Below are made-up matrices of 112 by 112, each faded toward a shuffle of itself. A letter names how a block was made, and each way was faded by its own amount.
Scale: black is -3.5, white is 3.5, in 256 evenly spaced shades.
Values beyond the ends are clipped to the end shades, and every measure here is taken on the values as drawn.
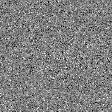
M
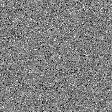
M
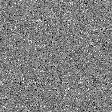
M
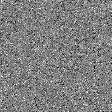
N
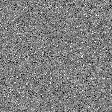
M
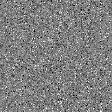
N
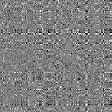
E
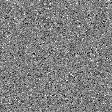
M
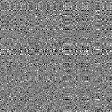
E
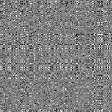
E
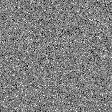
M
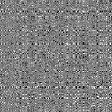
E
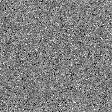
M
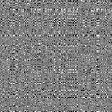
E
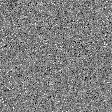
M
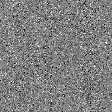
N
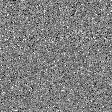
M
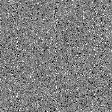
N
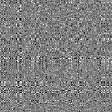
E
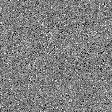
M
